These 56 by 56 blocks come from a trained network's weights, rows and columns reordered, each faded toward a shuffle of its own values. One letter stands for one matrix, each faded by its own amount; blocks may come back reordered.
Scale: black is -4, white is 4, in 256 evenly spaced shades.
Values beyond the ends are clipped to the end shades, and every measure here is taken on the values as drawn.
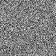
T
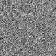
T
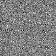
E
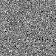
E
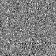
E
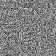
E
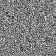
T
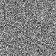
T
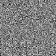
E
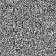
T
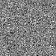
E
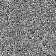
E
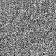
T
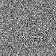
E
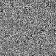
E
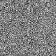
T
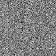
E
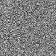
T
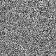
T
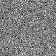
E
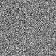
T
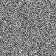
T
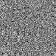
T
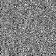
E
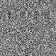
T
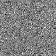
E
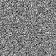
T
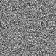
T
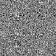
E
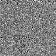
E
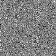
E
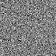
E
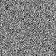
T
